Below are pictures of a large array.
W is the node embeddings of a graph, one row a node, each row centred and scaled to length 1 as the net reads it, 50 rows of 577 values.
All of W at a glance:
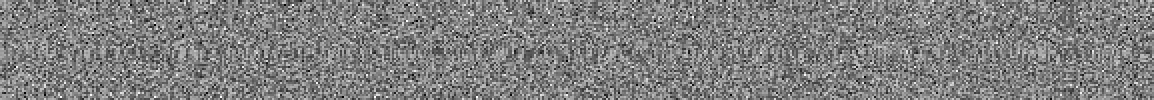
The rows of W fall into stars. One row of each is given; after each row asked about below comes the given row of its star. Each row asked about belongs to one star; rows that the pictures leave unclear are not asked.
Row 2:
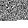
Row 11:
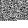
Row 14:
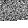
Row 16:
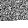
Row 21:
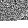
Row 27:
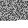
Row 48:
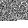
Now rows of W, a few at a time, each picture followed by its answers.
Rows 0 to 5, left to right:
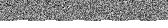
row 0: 2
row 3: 48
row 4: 27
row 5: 48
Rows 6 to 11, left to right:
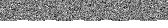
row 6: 11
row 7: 27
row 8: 21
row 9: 2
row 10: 2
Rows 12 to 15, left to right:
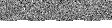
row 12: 48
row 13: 2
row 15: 27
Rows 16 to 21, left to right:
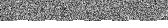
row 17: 11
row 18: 48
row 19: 14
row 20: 21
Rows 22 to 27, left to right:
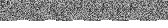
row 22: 2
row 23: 16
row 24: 21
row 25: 27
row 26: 21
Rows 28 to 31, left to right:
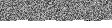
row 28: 27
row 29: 11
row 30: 27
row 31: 14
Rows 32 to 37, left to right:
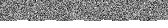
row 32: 11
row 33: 27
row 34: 16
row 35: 14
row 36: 21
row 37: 11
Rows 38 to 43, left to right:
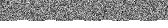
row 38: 11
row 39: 14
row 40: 2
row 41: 27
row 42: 14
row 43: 16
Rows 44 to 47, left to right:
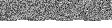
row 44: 48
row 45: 2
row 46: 11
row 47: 21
